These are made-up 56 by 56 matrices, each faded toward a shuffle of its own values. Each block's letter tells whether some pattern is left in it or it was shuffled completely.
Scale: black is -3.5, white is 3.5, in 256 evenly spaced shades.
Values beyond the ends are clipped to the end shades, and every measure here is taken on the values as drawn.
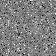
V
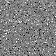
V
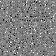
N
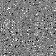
N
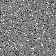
V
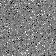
V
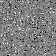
V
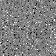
N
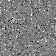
V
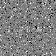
N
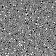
V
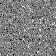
N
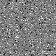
N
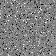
V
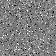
V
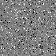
N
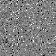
N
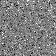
V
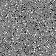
V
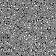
N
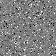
V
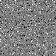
N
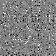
N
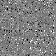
N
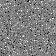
V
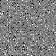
N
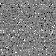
N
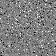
V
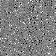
N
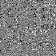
N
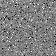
V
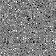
N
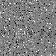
N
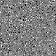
N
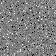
V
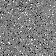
V
